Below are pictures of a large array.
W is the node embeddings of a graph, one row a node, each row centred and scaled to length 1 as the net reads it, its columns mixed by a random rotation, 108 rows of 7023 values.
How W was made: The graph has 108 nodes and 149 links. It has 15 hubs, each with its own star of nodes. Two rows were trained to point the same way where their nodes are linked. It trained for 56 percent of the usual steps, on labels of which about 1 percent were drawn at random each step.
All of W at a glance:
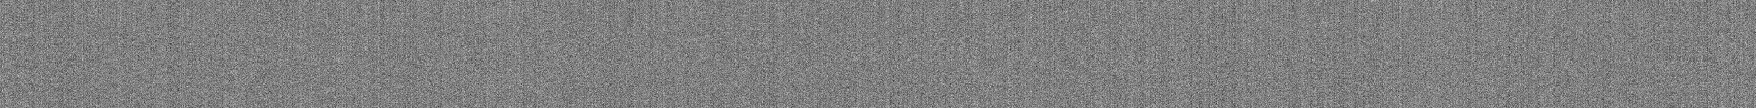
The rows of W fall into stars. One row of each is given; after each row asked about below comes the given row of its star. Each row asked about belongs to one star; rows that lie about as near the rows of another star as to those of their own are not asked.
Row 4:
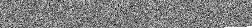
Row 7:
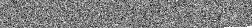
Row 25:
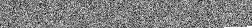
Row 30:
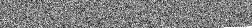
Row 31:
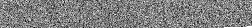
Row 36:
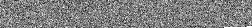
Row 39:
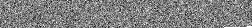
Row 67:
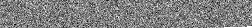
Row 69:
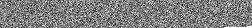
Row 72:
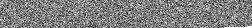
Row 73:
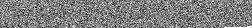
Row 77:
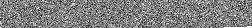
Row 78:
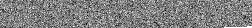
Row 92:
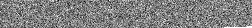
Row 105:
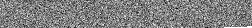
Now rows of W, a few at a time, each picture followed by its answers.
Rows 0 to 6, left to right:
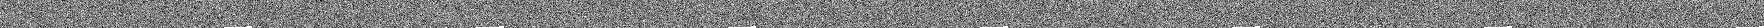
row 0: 39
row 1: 67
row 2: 69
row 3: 92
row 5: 69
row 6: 31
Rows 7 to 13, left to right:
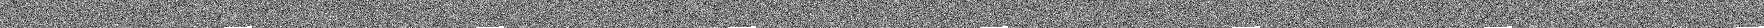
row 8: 105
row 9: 39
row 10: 39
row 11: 31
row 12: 36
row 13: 4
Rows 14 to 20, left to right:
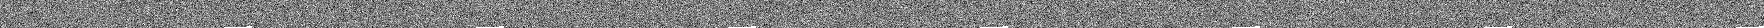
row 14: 39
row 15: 31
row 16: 78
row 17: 25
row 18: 72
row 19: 4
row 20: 25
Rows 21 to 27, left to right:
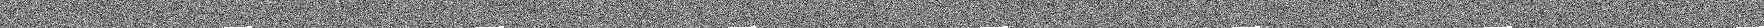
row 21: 105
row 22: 77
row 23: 69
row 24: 72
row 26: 67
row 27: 73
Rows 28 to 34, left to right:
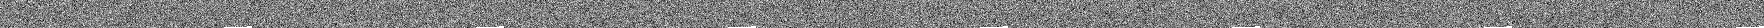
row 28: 4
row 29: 73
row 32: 4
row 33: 67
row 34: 72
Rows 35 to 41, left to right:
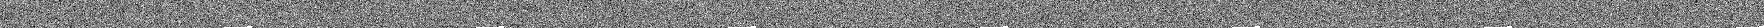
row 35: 77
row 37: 31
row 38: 73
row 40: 69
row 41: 73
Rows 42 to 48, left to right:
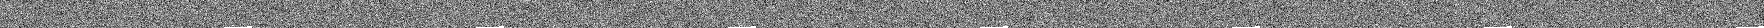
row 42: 78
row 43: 31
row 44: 31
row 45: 69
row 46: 30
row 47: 7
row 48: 39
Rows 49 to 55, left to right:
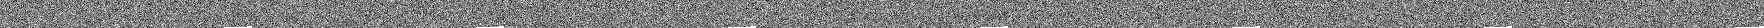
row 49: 30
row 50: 39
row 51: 67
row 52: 92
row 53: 73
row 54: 7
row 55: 30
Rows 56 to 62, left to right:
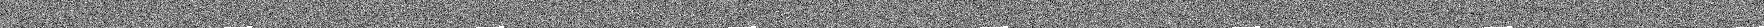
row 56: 36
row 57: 36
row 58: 92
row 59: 30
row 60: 92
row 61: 69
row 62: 77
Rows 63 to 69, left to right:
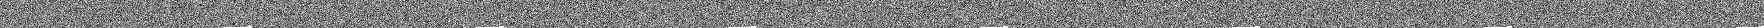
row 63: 77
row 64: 78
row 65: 67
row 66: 25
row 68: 73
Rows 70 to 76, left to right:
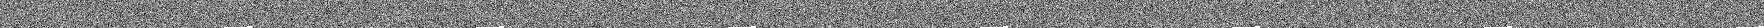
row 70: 105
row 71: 77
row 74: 105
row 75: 36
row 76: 36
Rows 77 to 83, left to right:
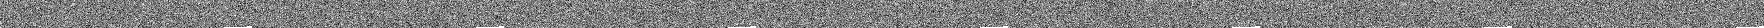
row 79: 25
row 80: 36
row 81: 31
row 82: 77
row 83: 73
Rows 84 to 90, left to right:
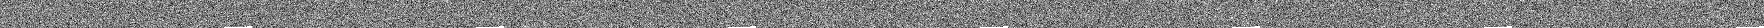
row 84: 73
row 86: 39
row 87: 105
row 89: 67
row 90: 31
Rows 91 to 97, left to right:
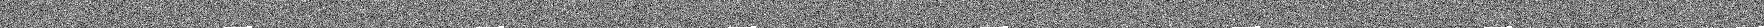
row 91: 25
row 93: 4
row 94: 72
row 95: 30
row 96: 77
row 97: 72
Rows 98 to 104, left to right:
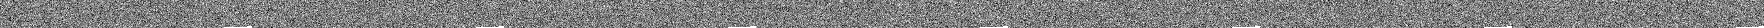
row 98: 7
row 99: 78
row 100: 72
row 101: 77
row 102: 72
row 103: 36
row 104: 7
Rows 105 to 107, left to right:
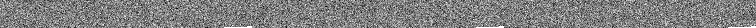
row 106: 105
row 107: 92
